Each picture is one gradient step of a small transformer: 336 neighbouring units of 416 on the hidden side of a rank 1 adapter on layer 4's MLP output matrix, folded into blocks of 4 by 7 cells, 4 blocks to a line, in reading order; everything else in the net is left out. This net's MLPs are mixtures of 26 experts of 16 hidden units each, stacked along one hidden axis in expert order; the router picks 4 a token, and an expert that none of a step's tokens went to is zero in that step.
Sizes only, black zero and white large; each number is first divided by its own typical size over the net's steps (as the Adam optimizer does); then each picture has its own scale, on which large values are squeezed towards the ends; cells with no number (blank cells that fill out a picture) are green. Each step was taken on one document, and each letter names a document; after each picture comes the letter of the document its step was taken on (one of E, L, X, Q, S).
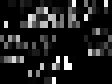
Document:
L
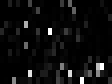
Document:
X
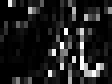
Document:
X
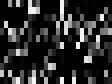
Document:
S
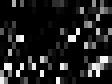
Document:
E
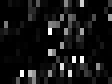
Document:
X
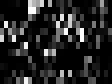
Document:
S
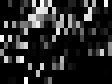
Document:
L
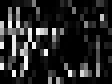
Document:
S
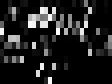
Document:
L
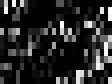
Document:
E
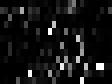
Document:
X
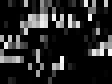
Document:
L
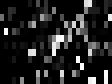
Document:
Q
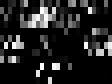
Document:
L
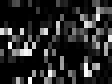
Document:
S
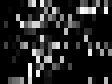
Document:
Q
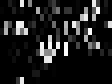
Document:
Q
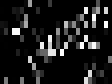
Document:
Q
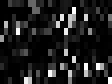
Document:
X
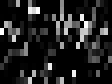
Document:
S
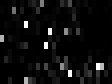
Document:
X
